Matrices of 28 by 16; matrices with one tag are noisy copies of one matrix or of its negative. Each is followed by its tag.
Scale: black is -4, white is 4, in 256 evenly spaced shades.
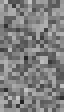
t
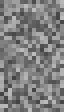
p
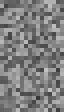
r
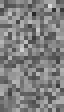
r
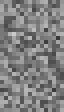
t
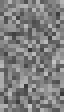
p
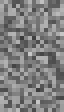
t
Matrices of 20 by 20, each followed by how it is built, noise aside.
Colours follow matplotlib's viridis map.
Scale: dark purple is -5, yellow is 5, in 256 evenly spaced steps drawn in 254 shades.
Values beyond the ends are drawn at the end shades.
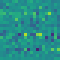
uneven rows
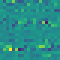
uneven rows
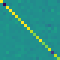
diagonal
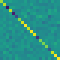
diagonal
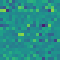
uneven rows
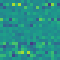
uneven rows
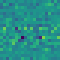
uneven rows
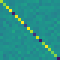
diagonal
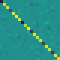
diagonal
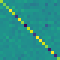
diagonal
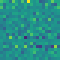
uneven rows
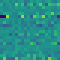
uneven rows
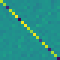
diagonal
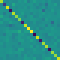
diagonal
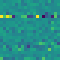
uneven rows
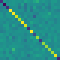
diagonal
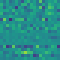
uneven rows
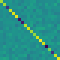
diagonal
